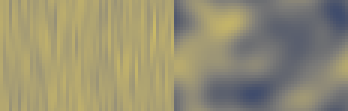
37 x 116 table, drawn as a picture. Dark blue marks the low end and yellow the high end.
It is made of 1 by 2 panels. Panel 1,1: high, streaked downward, faint in contrast. Panel 1,2: middling, smooth, strong in contrast.
